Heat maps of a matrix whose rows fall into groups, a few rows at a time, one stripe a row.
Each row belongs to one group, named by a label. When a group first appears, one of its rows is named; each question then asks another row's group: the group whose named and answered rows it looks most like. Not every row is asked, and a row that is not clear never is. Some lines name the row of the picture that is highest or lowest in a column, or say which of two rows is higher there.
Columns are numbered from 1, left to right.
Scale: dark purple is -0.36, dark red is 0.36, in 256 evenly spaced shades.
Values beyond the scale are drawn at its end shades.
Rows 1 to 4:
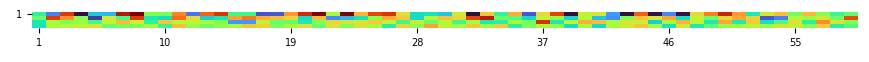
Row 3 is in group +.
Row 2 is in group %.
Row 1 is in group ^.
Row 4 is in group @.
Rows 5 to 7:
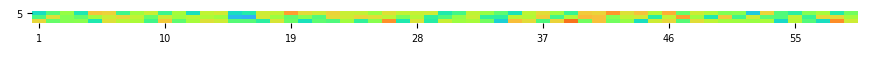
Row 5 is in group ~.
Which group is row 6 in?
+
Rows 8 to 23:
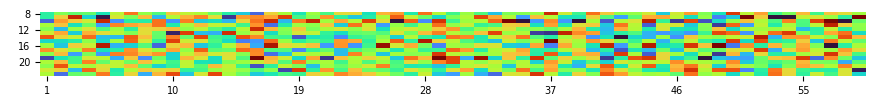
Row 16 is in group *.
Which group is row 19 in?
@
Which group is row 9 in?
%
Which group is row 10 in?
@
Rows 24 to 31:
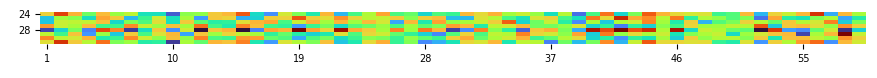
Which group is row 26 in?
@
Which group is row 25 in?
~
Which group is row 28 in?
~
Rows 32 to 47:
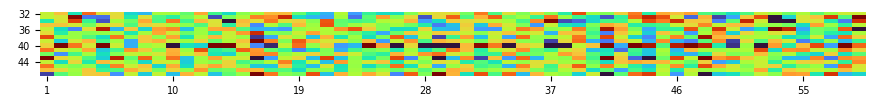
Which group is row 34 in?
%
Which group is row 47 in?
@
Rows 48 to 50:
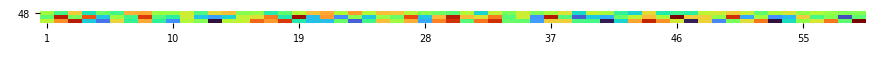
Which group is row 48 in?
^
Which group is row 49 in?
%
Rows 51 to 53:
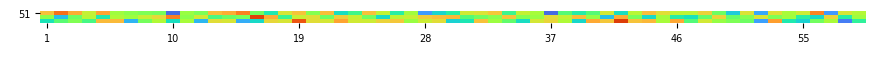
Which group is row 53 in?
~
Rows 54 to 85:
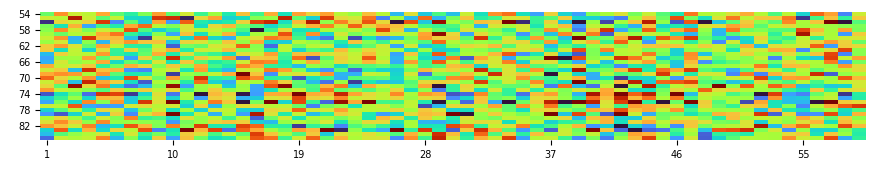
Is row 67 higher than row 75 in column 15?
Yes
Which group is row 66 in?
@
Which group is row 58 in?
+
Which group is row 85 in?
@
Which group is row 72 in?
*
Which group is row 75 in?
~
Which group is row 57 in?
^
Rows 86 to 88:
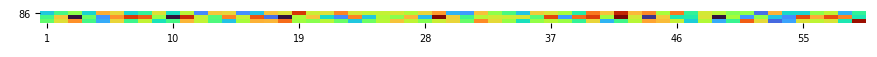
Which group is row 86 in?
~
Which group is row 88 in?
%
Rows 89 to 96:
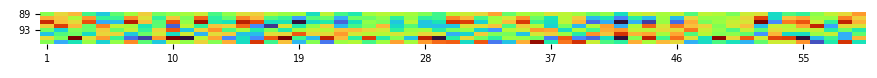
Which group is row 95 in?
*
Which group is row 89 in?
%
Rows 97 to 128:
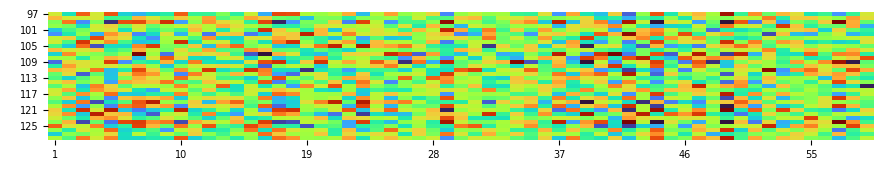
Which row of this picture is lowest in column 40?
125
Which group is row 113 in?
+
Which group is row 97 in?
*
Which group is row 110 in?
+
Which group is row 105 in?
^
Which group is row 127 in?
@
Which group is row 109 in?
@
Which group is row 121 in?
*
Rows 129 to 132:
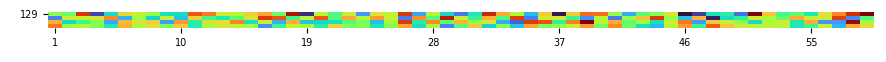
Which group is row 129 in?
%
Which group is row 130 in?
@
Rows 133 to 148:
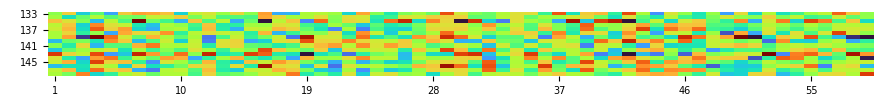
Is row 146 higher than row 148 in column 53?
Yes
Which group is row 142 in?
@
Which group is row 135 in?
+
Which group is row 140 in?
~
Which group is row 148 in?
%
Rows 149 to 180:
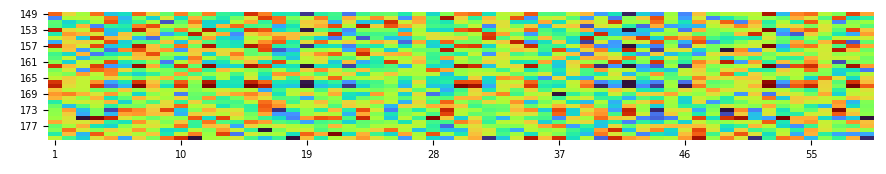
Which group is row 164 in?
*
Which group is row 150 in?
@
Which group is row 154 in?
%
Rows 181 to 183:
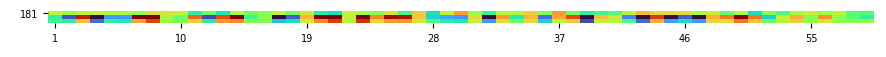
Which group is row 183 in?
^
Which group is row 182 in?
^
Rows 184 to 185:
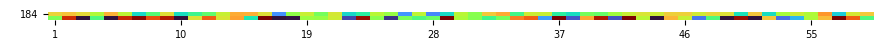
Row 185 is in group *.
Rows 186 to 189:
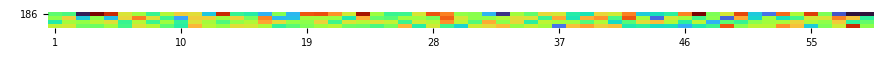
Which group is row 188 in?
@
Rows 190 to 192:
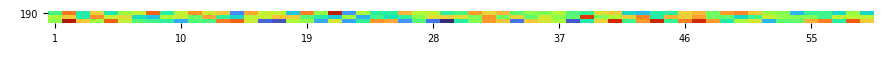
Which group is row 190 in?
%
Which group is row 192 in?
+
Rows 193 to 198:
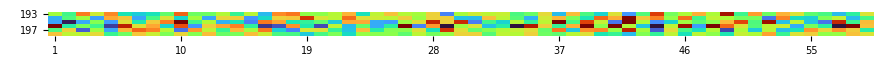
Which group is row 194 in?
~
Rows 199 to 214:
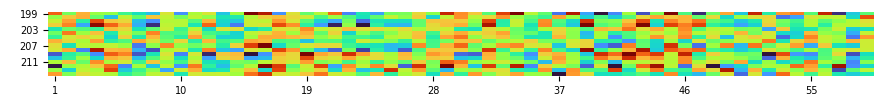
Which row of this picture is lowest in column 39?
212
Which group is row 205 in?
%
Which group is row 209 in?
~
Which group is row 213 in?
*
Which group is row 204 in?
%
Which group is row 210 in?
~
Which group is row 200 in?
%
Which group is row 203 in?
~
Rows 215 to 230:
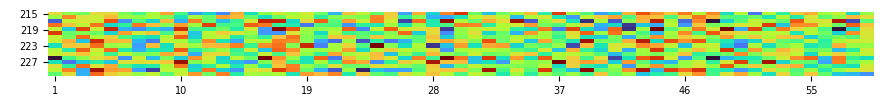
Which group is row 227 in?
+
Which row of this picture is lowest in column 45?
227
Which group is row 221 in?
*
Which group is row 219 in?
*
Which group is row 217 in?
@
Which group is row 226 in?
@
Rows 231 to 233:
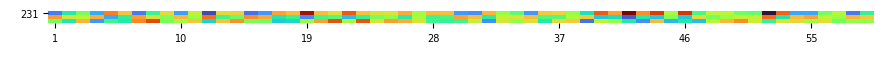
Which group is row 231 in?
~
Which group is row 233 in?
^
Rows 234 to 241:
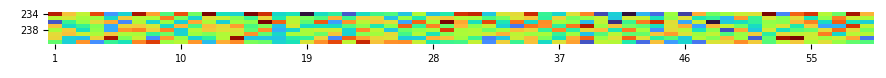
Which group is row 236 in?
@
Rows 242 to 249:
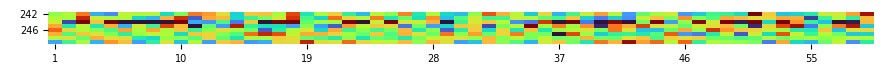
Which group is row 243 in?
*
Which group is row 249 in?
~
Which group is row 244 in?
*
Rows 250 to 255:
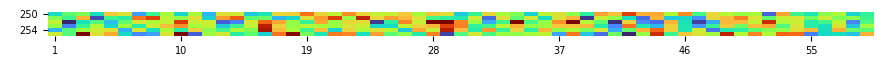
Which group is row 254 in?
@
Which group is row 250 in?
~
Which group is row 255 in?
*
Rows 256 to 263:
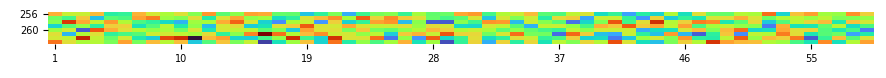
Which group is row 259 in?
~
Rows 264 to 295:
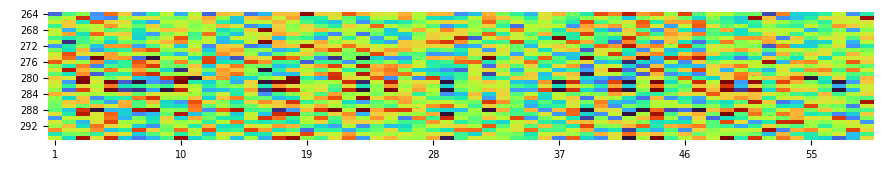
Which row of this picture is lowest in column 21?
275
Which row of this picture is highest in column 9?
280
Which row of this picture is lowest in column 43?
288
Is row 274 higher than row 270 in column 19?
Yes
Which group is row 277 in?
^
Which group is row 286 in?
%
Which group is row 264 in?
~
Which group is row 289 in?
*
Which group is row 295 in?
*
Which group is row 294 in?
~
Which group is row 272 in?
~
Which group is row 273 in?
^
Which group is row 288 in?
^
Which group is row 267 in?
+
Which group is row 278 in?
+
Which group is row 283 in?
*
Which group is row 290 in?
@
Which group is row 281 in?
*
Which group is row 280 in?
*
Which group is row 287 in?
%
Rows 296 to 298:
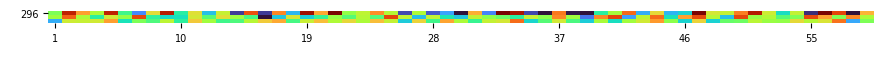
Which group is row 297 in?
+
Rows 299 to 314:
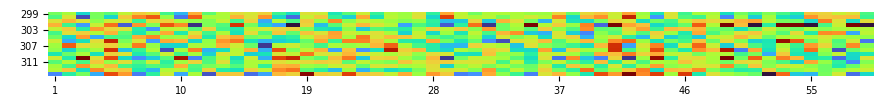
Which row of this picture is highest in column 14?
302
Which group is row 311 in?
%
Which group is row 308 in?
*
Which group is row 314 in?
~
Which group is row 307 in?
+
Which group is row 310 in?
*
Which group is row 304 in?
@
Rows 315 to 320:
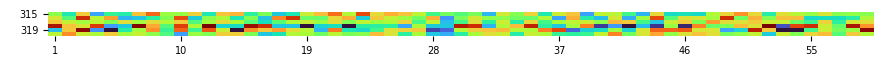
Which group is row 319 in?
%
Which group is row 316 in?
*
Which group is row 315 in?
^
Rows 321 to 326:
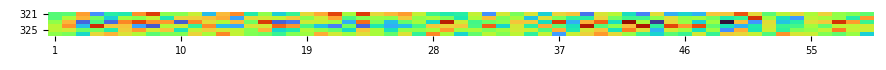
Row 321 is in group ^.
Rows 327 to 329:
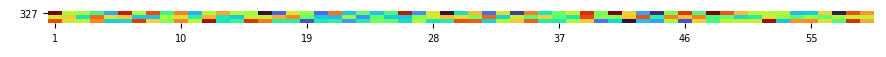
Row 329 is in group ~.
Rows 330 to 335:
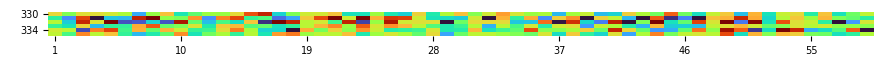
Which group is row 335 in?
*
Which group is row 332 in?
*
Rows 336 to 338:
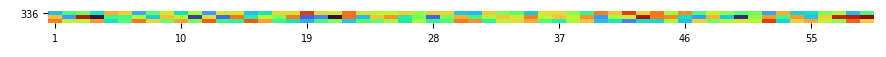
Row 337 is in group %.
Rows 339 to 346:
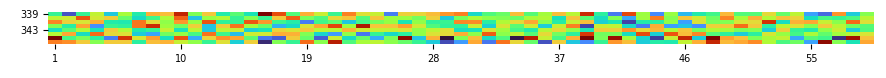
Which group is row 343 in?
~
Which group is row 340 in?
*
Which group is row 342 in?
^
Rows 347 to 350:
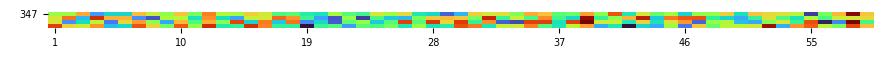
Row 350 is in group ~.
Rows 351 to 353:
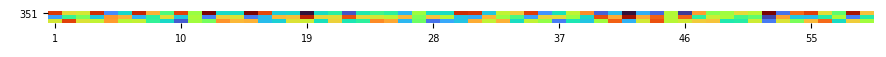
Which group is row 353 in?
+
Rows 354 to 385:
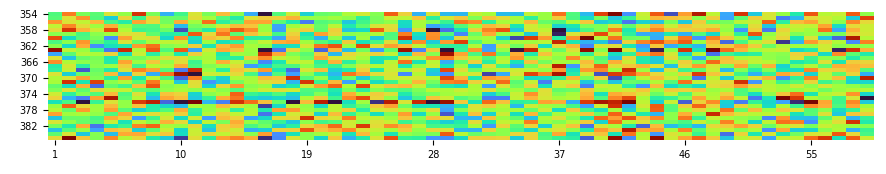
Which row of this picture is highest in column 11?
376
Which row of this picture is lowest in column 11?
369
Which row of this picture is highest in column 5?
375
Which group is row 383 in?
~
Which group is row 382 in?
^
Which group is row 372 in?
^
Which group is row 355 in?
%
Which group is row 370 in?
%
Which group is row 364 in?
@
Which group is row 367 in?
+
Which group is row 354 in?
+
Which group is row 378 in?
*
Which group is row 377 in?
+
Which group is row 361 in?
%
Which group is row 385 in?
+
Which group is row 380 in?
~
